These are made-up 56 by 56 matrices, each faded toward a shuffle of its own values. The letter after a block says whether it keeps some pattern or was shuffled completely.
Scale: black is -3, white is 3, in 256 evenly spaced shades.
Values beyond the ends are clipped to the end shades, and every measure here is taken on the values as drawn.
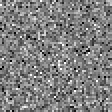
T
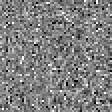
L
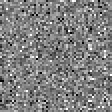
L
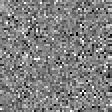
L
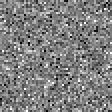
T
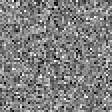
L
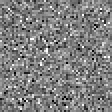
T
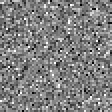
T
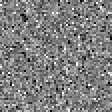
T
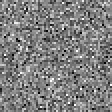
T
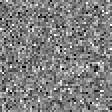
L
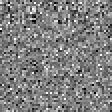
L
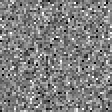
T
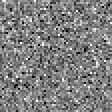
T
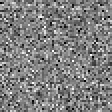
T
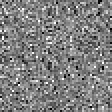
L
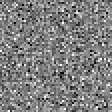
L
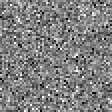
T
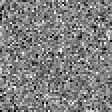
T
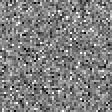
T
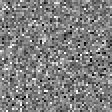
T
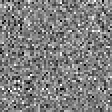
L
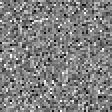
T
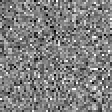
L
